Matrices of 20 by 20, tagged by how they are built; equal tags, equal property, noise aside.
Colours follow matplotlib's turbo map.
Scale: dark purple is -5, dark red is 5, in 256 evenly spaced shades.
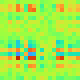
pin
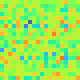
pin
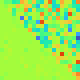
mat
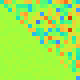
mat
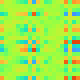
pin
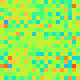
pin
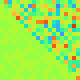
mat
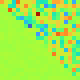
mat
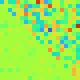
mat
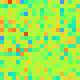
pin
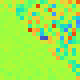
mat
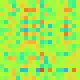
pin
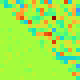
mat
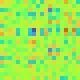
pin
